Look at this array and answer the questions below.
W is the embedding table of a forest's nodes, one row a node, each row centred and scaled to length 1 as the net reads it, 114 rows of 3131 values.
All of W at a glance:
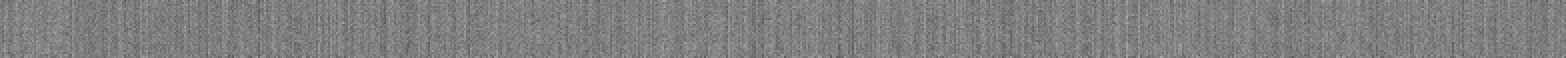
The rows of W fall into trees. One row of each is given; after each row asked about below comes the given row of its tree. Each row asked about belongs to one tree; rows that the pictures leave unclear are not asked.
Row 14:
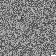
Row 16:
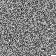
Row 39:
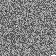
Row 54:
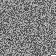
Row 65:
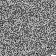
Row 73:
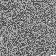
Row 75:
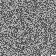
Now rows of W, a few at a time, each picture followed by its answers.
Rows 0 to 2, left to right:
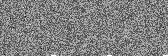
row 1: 39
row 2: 73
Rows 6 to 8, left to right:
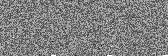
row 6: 75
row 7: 16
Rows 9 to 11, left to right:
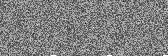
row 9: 73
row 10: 39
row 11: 16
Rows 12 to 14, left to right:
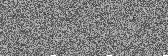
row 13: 73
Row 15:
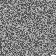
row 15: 14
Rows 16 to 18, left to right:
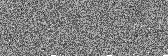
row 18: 75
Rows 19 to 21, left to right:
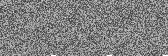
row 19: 65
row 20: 73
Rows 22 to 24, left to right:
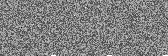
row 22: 14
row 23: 54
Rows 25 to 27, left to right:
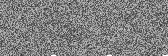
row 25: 14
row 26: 39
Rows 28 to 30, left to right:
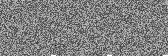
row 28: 75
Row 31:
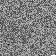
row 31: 39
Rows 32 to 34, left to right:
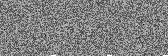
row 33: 75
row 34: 54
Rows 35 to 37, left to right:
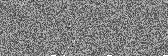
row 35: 73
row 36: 54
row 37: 54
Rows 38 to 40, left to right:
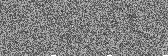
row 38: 73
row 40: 73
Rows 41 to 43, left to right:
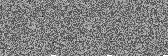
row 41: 65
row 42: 65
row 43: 54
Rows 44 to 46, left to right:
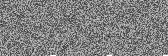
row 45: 73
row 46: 75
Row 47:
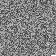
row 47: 75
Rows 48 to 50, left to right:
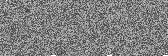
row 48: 39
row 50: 54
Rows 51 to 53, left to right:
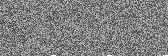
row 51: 39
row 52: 14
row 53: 73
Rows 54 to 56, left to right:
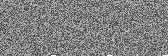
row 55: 14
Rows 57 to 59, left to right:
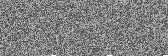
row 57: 65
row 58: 73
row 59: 54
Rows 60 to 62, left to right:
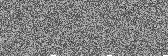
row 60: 73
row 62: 14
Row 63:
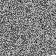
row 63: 39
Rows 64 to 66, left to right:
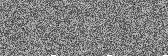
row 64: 65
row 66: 39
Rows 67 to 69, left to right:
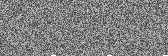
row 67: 14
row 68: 14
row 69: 14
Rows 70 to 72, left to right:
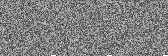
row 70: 16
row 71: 54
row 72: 16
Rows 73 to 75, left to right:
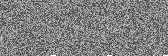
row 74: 14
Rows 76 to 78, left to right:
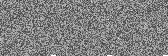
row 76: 73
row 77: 14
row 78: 65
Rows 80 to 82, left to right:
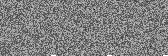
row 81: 14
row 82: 16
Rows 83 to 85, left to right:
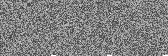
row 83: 16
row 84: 75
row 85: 73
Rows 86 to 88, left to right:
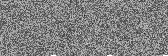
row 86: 73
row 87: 39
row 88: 65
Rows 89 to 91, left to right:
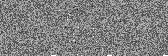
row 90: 75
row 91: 65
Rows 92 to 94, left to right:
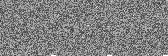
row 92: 65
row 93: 75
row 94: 75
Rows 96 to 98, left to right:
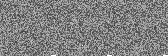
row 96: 73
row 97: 65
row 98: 65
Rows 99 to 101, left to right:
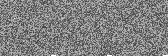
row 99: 75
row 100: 65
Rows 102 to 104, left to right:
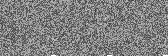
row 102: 39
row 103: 54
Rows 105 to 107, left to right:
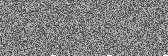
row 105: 65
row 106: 65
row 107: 14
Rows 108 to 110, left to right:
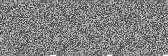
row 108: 73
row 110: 73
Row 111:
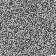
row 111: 75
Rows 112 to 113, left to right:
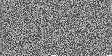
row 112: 54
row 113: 73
